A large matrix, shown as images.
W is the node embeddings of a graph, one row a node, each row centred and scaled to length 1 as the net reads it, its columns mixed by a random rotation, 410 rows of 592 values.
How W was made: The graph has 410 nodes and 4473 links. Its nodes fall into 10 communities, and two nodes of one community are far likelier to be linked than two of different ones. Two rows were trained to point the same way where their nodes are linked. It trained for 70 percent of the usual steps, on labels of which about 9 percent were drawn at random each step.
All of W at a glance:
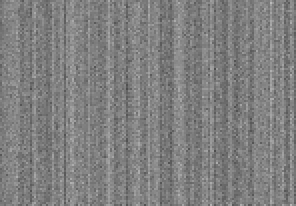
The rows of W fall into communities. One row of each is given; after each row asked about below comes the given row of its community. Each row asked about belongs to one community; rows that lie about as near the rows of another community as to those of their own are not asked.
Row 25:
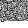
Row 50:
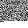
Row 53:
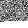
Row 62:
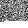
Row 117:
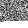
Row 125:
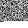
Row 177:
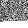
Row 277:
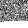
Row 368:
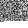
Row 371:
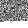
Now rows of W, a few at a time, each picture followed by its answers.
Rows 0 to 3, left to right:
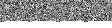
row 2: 177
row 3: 50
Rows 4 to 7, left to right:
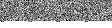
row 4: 177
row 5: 117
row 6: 371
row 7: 277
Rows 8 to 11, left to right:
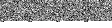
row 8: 177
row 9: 50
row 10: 368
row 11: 117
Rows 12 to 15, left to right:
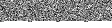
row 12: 368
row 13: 368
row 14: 25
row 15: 277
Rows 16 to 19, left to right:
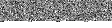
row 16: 125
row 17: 62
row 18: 50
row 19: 50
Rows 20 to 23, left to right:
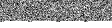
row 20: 50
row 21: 368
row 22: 177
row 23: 371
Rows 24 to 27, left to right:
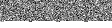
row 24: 277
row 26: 50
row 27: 117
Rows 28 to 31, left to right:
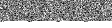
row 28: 277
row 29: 371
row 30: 25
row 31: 368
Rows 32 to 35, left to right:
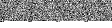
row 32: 50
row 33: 117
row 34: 368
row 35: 25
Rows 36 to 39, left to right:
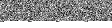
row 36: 53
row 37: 277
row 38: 368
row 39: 125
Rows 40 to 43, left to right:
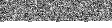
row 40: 177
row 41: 53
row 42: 371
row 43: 53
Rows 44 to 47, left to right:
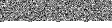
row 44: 62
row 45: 117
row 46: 177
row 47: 25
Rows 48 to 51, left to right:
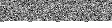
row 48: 177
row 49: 117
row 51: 53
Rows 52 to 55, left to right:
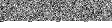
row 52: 371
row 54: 117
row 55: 368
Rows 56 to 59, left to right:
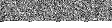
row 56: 371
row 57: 25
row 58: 50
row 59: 50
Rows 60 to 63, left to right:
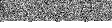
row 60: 368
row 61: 117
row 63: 50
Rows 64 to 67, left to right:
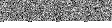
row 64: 62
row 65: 50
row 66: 371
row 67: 371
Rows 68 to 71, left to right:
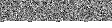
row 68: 125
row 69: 125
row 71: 125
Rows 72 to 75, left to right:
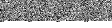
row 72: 62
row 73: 371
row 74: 53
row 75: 50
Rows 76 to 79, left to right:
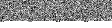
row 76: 50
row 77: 117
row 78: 62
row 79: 50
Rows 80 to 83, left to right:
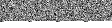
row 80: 371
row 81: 53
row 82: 25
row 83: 368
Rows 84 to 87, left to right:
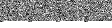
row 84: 368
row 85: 371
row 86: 368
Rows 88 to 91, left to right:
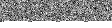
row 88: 62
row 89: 277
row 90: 50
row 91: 371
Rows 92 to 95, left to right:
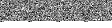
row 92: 53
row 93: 371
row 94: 177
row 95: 53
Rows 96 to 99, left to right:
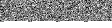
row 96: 368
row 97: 125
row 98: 371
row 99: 117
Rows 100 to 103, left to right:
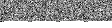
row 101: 125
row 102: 177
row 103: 53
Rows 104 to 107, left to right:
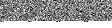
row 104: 277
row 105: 125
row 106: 62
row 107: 50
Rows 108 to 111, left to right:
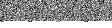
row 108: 277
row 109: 368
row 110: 117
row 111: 50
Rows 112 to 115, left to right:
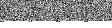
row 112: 53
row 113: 62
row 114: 50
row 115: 117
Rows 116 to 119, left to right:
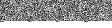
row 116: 117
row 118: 277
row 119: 177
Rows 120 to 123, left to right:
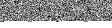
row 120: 125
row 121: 277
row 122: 368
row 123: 277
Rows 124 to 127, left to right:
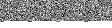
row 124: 25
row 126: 53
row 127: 371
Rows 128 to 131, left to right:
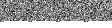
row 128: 53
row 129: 62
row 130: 50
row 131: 368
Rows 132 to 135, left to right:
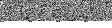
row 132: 53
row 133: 177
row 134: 177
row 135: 50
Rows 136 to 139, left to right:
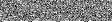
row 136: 368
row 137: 50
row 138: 117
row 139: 50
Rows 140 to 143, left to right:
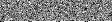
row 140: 50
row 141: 53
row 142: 117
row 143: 177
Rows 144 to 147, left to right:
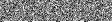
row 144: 53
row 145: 117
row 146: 53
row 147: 371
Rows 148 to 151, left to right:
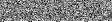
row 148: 50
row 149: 50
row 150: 368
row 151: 368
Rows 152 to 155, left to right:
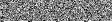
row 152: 277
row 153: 117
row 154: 371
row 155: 368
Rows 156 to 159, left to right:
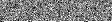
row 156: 53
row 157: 50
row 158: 277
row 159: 53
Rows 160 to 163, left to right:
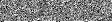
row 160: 117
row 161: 50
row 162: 177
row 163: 53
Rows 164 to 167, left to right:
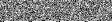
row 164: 50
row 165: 177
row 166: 50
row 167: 177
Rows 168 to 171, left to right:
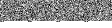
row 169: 368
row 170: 25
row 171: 177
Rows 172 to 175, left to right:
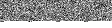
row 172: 277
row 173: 277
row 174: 50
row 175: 371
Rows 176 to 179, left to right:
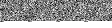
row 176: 277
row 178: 277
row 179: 277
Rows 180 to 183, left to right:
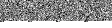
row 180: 50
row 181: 62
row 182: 368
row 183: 371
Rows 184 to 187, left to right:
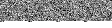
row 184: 62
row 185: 371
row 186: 25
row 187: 368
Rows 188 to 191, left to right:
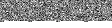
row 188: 62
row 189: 371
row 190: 277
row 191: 177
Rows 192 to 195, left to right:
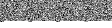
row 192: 368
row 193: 117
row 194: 368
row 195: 277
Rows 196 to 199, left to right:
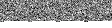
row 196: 25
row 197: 177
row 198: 277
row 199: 277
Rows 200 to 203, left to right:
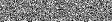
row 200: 177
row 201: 125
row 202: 277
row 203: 50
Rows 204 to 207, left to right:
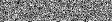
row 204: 125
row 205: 371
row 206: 25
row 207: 50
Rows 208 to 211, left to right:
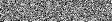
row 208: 25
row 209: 177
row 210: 177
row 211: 25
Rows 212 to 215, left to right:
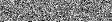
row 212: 125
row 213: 371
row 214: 62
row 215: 117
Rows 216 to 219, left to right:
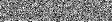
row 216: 117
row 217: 53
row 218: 371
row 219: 117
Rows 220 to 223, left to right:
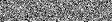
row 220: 117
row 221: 368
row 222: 368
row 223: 125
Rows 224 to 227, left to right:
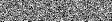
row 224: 53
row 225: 371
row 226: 368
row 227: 117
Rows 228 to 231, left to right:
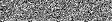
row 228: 368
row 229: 62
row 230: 277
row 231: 371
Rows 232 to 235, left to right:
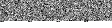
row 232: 125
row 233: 368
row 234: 53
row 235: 50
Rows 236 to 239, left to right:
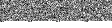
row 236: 177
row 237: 62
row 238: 62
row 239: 117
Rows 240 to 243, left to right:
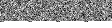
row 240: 117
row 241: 53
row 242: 177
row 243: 177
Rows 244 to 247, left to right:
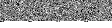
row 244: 50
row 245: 53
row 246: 62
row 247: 53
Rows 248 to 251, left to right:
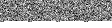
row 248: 25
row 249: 25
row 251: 53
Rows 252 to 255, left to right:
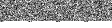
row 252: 371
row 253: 25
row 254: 117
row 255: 125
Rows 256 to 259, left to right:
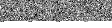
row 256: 371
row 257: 53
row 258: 177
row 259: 117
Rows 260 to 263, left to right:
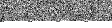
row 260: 50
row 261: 53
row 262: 25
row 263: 53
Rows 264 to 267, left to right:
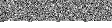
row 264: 125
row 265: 50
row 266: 117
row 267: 371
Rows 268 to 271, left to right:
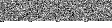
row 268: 368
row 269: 177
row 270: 368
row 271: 25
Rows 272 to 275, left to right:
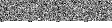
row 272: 371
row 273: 50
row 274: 117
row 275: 125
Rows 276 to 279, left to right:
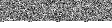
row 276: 177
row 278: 371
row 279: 62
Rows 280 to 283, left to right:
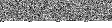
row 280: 50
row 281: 117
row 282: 25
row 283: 277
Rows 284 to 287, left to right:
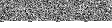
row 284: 53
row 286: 277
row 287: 371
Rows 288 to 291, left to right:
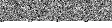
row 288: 371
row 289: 368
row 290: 371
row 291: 25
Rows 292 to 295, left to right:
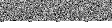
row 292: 371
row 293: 53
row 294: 368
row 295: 177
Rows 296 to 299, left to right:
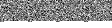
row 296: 117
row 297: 368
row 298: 25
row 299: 117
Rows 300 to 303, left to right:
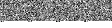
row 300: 277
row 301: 62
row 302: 125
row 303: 62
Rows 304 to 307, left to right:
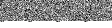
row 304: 62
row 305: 25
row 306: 25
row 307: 371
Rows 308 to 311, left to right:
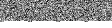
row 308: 62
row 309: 62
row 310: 177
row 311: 368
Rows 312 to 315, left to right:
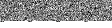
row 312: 53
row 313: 25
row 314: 53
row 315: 371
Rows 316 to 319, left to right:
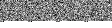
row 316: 25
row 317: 177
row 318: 25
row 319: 125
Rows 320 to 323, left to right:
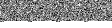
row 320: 117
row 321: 177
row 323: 368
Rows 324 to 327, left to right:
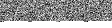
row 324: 50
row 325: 371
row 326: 177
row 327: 50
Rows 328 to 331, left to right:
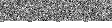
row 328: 117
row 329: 125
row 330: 177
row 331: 125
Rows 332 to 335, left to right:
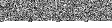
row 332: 368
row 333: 50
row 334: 371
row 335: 25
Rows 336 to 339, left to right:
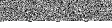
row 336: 62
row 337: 277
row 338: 25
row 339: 25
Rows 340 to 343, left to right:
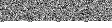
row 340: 277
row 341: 50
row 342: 53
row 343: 277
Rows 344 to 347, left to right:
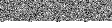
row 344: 25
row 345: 53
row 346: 50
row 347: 368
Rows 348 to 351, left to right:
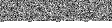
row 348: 371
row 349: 371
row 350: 50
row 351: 62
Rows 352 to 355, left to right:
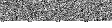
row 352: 277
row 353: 368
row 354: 62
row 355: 371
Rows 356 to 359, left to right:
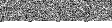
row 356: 62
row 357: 25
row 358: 368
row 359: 177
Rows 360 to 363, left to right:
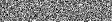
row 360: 371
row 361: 62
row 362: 25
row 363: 50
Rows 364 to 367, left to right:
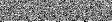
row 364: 125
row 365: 177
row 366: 125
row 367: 368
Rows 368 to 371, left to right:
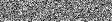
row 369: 125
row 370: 62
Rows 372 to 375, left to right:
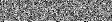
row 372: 117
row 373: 277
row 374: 368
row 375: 53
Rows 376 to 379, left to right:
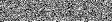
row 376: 62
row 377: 368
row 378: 368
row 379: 50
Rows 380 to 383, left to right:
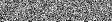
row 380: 53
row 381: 277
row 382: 371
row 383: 50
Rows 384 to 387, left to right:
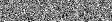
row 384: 277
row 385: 371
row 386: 368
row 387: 117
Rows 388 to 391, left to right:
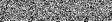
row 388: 371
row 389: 371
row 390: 53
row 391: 50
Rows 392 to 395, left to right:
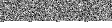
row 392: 277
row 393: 371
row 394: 368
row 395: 177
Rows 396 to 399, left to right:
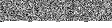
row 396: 368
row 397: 50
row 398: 371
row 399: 125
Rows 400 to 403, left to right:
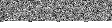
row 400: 277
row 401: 177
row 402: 177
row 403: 53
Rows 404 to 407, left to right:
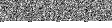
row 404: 117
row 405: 371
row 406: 277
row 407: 368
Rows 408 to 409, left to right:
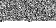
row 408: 62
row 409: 368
